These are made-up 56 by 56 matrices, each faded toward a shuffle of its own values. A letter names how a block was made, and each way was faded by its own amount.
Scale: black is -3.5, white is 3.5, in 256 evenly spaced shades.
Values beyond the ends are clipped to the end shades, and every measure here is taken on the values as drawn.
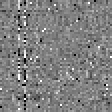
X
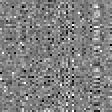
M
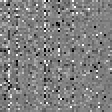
X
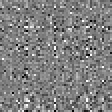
M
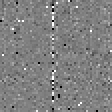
X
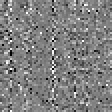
X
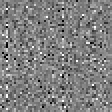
X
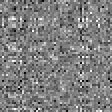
M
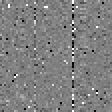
X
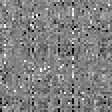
X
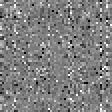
X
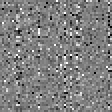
X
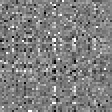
M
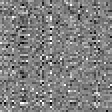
M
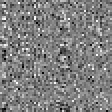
X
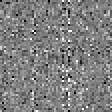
X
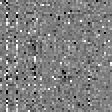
X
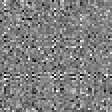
M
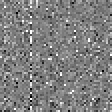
X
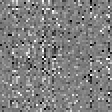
X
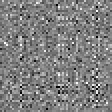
M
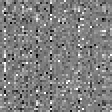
X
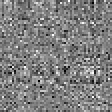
M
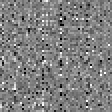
X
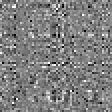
M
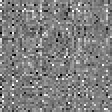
M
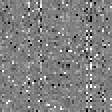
X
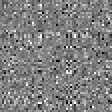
M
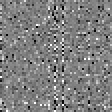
X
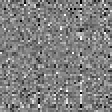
M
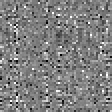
X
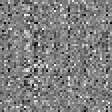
M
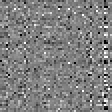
M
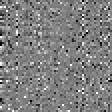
M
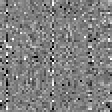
M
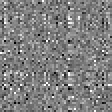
M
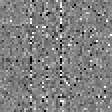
X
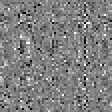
X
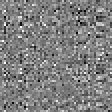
M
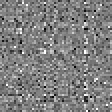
M
